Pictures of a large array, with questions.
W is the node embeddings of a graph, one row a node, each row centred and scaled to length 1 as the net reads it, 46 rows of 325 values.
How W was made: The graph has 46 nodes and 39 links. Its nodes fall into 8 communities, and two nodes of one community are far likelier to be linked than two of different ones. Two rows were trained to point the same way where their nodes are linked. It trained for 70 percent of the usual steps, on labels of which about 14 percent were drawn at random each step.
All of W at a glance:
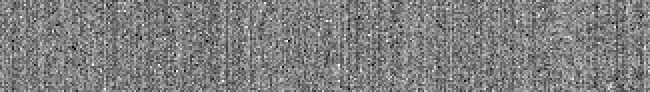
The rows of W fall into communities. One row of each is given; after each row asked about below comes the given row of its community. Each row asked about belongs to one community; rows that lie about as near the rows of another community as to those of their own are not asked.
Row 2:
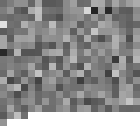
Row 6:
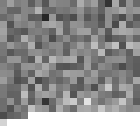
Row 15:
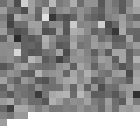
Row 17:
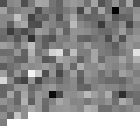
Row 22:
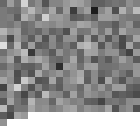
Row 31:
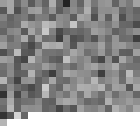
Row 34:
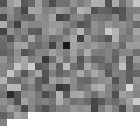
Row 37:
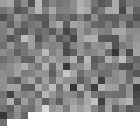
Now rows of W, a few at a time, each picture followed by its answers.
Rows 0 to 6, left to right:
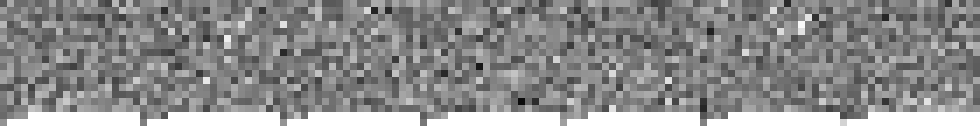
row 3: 34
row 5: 2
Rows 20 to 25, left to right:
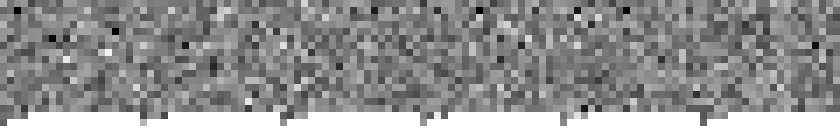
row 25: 15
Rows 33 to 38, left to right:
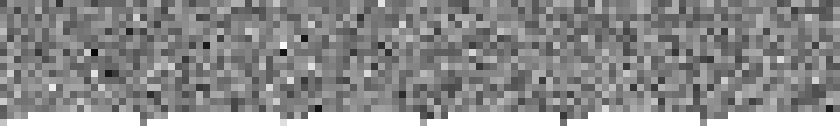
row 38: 34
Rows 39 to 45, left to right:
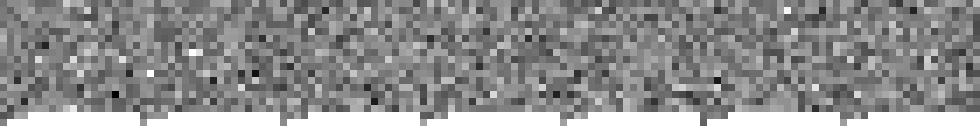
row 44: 37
